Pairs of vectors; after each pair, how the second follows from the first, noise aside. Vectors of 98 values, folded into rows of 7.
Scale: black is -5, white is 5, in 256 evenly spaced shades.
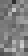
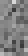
negated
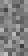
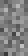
negated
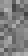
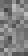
negated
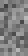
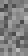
copied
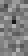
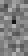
copied
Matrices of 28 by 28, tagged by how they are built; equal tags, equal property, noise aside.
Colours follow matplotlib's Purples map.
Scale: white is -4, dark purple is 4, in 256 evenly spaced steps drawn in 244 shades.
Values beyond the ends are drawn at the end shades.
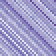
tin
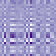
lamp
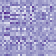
lamp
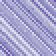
tin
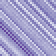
tin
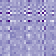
lamp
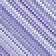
tin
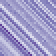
tin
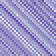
tin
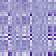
lamp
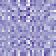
lamp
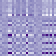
lamp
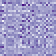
lamp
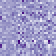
lamp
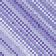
tin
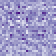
lamp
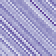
tin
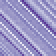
tin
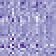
lamp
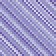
tin
